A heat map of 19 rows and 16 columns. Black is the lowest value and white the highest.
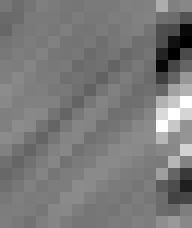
A few values lie far out on both sides of the bulk. The left part is calmer, up to a seam about 80% of the way across. The middle right is the ninth with the highest average. The top right is the ninth with the lowest average.
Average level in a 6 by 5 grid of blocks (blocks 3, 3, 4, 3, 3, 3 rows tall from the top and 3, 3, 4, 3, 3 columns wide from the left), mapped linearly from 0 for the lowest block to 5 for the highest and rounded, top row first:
3 3 3 3 2 / 3 3 3 3 0 / 3 3 3 3 5 / 3 3 3 4 5 / 3 3 3 3 2 / 3 3 3 3 3
